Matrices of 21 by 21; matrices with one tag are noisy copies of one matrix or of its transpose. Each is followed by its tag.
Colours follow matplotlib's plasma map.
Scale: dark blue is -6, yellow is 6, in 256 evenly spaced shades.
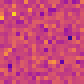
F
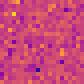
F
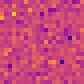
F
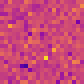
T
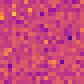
F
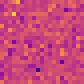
F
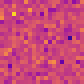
F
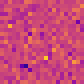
T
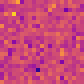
F
